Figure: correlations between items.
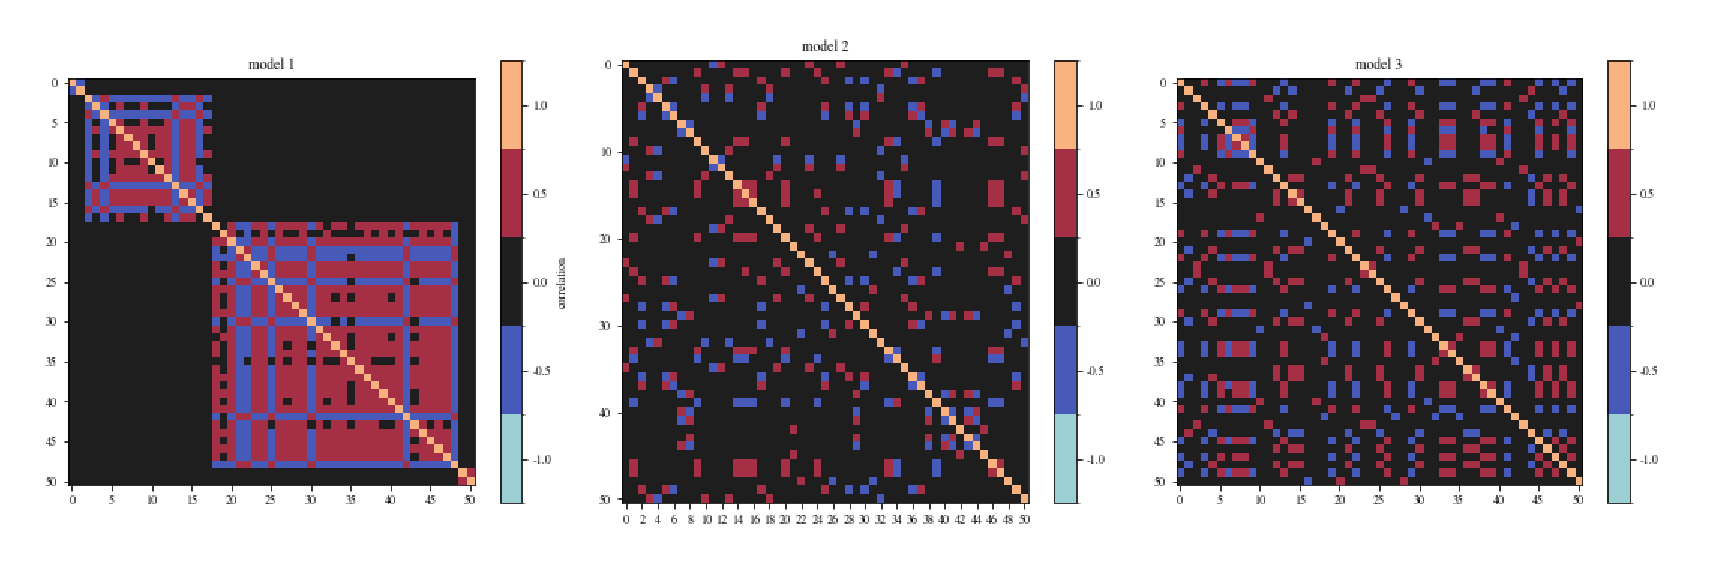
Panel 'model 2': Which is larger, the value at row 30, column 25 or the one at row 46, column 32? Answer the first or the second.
the second
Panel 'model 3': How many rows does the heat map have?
51
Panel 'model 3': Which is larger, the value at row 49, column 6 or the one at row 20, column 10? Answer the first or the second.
the second
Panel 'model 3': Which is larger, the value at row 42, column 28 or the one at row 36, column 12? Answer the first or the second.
the second
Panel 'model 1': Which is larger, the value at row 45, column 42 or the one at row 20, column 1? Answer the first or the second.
the second
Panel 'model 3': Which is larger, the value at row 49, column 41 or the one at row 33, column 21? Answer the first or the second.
the second
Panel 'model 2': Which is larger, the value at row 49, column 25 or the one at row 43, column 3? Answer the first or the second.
the first
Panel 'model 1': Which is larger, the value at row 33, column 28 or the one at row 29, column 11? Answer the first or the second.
the first
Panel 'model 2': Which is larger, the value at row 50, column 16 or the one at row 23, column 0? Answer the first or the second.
the second
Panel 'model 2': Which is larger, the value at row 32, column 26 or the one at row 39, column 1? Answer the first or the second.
the first
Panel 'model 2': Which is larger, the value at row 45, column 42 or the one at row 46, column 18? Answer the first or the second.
the first
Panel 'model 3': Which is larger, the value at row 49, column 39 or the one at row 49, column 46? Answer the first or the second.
the first
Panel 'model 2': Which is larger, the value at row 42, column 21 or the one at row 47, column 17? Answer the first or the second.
the first
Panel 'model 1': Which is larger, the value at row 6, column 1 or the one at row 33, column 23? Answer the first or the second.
the second
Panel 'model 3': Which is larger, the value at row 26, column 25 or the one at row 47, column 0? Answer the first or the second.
the first
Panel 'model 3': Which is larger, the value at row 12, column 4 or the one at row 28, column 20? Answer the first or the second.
the first
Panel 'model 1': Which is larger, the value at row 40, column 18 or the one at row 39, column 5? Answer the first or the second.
the first
